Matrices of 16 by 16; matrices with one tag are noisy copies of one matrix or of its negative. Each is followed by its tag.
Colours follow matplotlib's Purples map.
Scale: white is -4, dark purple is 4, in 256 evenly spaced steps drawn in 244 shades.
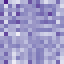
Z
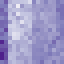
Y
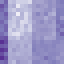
Y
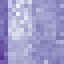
Y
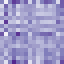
Z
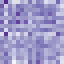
Z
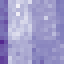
Y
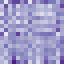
Z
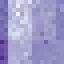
Y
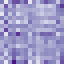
Z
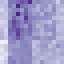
Y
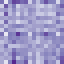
Z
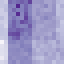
Y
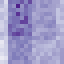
Y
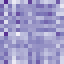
Z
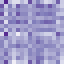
Z
